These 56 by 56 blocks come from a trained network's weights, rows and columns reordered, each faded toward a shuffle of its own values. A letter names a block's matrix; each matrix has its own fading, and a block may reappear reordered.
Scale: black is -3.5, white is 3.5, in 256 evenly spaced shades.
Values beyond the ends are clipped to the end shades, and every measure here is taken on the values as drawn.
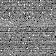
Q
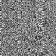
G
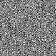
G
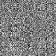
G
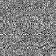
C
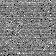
Q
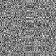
C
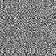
C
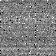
Q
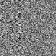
G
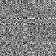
C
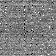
Q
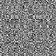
C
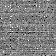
Q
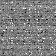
Q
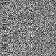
G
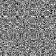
C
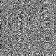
G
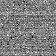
Q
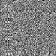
G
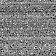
Q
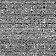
Q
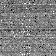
Q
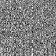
G
